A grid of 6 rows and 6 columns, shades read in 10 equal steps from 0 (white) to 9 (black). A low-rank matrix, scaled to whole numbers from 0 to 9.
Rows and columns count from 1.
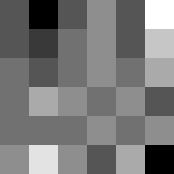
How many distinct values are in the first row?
4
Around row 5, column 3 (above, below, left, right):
4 4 5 4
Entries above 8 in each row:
1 0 0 0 0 1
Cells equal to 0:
1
